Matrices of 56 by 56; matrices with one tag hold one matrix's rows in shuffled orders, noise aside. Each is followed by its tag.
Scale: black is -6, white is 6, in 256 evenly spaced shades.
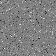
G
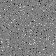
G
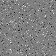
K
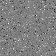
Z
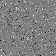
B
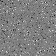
Z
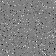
Z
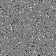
G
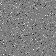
B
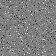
K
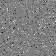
Z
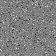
B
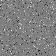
G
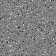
K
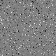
G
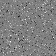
K
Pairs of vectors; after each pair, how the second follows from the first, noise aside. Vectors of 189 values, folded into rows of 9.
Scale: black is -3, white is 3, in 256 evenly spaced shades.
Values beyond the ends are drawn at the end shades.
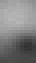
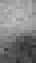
copied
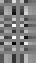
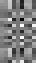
reversed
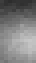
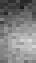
copied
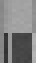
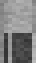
copied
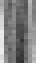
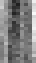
reversed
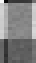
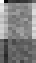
copied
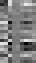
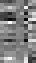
reversed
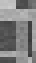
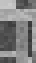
copied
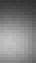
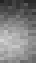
copied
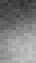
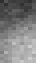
copied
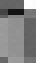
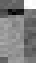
copied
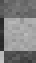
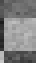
copied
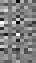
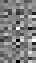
reversed
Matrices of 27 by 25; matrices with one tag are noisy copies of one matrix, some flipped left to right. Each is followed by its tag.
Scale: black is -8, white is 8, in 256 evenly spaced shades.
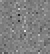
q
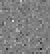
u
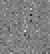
q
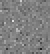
u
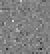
u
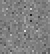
q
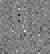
q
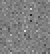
q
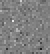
u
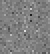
q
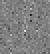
q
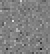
u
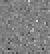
u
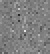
q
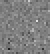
u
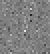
q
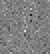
q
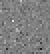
u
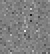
q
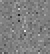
q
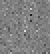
q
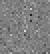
q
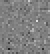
u
